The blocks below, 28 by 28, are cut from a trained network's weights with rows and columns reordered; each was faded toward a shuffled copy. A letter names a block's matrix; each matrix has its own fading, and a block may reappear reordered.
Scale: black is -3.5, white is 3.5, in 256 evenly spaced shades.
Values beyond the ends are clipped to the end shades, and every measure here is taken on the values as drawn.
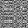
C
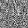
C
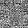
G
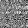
G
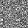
C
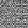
C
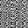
C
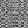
C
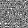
G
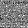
G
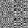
C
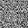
C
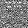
G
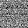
G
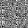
C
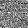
G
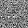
G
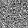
G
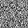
C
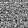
G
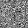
C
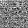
G
